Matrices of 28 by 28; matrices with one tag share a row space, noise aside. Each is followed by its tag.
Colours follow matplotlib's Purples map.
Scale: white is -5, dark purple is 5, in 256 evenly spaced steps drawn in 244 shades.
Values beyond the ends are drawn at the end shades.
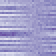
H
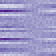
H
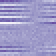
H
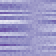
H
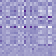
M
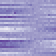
H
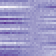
H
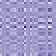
M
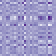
M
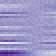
H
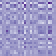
M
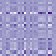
M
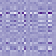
M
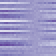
H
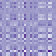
M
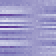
H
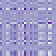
M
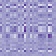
M
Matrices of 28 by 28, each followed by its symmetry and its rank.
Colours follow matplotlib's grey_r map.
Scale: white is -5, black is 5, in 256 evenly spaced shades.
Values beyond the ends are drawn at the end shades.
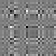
symmetric, rank two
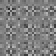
symmetric, rank two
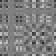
symmetric, rank two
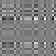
neither, rank one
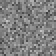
neither, full rank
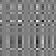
neither, rank one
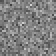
neither, full rank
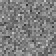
neither, full rank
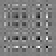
symmetric, rank two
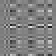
neither, rank one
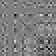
symmetric, rank three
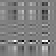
neither, rank one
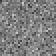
neither, full rank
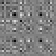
symmetric, rank three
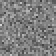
neither, full rank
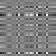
neither, rank one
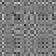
symmetric, rank three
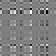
neither, rank one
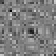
symmetric, rank three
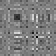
symmetric, rank three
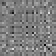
symmetric, rank three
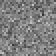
neither, full rank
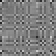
symmetric, rank two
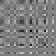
symmetric, rank two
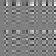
neither, rank one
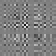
symmetric, rank two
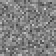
neither, full rank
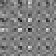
symmetric, rank two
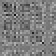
symmetric, rank three
